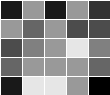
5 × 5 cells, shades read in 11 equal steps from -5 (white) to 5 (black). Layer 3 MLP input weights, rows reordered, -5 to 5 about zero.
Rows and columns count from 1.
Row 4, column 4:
-1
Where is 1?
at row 2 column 2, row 4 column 1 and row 4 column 5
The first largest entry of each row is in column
1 4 1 1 5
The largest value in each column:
4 1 4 2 5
